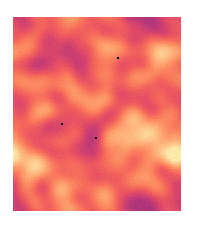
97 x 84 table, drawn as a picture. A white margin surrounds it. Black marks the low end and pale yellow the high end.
Lone odd cells: 3, each lower than its neighbours. Odd rows or columns: none. Average level on the scale: 70%. Grain: smooth.
